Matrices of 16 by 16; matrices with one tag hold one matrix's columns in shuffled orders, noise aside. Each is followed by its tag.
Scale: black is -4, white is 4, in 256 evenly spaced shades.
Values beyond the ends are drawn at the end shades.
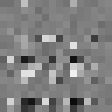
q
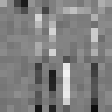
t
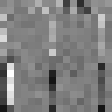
t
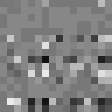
q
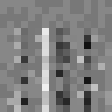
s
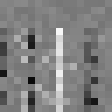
s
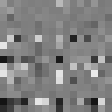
q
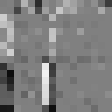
t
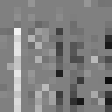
s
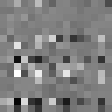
q
